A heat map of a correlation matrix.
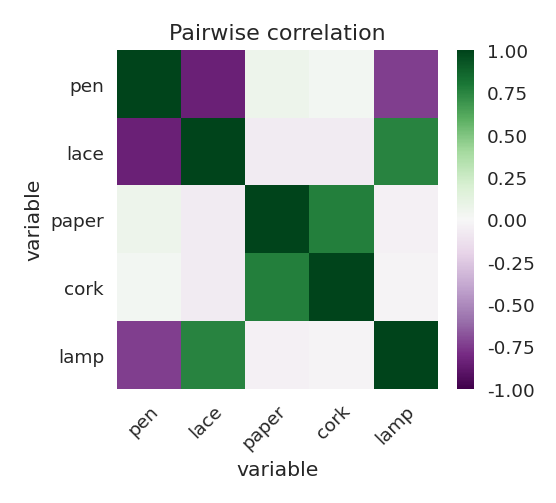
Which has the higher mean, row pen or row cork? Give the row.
cork
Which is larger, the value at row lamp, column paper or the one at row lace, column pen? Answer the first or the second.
the first
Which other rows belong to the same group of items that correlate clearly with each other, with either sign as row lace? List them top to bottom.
pen, lamp
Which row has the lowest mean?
pen
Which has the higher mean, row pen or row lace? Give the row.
lace
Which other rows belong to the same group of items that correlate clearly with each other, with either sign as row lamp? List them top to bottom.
pen, lace
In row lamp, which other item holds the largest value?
lace
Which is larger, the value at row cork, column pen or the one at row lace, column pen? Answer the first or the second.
the first
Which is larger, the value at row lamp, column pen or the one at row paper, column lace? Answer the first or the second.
the second
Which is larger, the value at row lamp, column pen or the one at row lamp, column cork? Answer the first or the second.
the second
